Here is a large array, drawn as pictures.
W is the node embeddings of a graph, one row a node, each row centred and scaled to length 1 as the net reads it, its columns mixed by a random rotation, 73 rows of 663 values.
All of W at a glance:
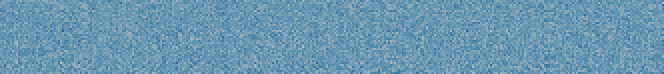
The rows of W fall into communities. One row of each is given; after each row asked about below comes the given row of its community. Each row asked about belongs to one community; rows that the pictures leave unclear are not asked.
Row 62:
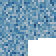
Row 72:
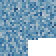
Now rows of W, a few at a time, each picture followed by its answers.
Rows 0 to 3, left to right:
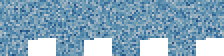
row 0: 72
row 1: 62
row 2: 72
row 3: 62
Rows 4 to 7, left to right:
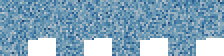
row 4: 62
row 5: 72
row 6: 72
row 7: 62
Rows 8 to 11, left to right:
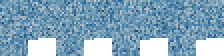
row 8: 62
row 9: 62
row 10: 72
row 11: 72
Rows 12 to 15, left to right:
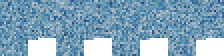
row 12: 62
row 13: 62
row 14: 72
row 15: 62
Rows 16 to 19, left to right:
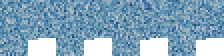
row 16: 62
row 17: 62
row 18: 62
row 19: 72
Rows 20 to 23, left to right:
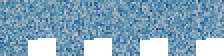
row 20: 72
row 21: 72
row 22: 62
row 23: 62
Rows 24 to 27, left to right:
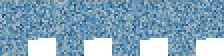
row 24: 72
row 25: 62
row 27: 62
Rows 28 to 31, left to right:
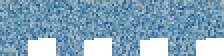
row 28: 62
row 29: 72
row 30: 72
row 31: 72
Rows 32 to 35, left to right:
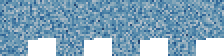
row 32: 72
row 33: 62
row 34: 62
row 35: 62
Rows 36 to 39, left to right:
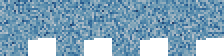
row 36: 62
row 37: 62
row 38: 72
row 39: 62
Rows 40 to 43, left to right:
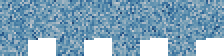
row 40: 62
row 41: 62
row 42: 62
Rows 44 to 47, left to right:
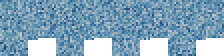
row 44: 72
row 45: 62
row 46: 72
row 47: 72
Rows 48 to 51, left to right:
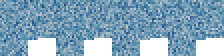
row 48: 62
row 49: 62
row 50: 72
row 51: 72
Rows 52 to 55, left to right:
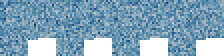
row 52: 62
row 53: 62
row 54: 62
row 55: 72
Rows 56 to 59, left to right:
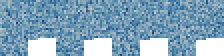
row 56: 62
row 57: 72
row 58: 72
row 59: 72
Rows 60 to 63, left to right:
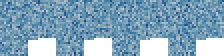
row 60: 72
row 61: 62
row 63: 62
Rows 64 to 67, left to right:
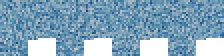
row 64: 72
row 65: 72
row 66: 72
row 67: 72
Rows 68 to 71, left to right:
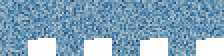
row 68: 62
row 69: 62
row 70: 72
